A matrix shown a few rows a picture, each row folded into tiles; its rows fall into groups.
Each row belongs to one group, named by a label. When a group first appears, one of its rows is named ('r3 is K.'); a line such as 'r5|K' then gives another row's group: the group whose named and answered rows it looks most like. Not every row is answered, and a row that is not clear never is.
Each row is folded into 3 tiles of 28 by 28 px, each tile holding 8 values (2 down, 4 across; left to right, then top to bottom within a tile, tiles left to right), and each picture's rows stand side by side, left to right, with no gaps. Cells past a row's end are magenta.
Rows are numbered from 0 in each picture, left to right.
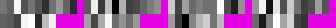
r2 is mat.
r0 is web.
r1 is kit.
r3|kit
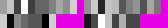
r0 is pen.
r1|kit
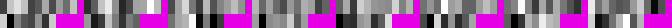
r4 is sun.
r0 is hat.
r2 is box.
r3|mat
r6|mat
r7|mat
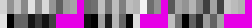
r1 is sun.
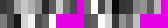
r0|web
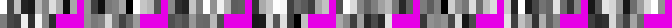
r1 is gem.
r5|box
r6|mat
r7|web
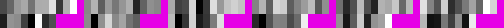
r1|kit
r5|pen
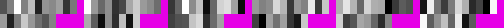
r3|sun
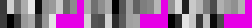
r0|sun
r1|pen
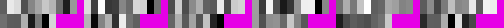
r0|hat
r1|mat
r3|mat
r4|sun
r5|box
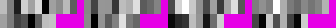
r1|mat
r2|web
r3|sun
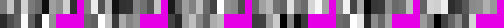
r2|web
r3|box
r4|kit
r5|pen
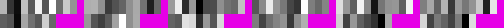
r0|gem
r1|mat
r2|kit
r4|pen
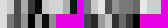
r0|pen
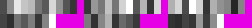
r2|sun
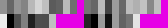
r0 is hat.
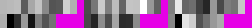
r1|sun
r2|kit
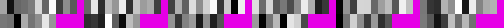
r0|gem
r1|gem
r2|hat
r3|mat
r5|gem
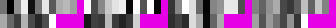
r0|pen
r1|gem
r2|web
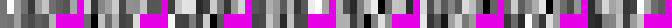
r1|sun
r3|box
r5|mat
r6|gem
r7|web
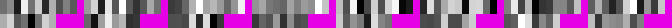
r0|gem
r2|box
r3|box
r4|mat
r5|gem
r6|kit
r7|hat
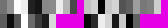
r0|web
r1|kit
